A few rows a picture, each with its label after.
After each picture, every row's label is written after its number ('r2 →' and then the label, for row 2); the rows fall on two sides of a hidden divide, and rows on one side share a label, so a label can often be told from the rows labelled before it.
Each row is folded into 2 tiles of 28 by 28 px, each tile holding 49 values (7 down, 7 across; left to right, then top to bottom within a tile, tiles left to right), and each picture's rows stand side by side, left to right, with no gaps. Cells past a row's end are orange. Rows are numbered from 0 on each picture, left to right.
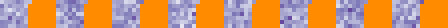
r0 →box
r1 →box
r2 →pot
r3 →box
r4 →box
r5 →box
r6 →box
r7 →box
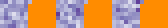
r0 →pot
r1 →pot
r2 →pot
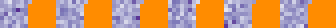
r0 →pot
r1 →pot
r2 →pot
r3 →box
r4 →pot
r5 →pot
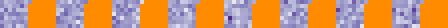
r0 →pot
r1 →pot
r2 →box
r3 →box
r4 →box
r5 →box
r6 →box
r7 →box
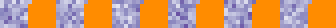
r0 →pot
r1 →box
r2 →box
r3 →box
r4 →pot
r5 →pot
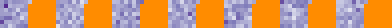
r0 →box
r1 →box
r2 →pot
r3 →pot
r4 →box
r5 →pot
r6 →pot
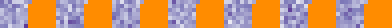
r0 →pot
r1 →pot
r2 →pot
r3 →box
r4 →box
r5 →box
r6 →box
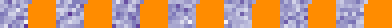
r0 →pot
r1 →box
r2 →pot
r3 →box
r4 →pot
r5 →pot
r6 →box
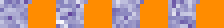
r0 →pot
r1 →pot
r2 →box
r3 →box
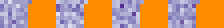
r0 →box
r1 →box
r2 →pot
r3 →pot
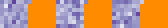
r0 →box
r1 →pot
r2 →box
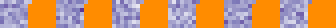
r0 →box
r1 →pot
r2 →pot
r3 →pot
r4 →box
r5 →pot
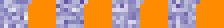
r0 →pot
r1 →pot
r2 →pot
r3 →box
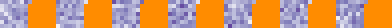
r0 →pot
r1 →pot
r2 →box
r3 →box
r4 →box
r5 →box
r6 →box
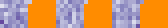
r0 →box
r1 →box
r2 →pot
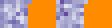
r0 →box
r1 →box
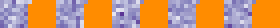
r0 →box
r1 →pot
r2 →pot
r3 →box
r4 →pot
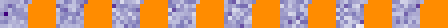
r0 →pot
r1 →pot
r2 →box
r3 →pot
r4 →pot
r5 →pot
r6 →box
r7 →box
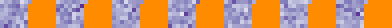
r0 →box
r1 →box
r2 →pot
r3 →box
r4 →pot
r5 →box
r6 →pot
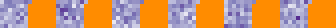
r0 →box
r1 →pot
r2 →pot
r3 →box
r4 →pot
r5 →pot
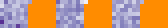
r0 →box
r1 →box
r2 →pot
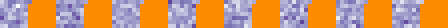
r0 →pot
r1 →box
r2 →box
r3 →box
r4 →pot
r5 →box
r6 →box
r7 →box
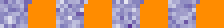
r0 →pot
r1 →pot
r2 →pot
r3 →box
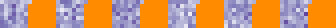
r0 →box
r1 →box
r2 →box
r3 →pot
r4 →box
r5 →box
